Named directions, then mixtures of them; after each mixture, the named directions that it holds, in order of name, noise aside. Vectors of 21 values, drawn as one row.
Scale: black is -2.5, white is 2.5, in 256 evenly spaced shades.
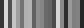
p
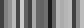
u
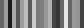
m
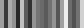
p, u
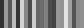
m, u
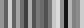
m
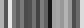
m, p, u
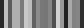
p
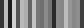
m, p, u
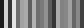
m, p, u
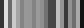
p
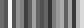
m, p, u
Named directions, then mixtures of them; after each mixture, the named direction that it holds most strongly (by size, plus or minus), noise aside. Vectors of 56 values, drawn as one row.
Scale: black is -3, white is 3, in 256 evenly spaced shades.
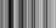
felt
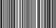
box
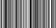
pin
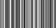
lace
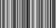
pin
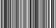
pin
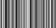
pin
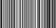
box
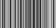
lace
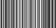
box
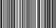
box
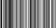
pin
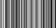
lace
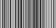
box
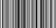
box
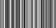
lace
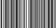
pin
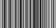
lace
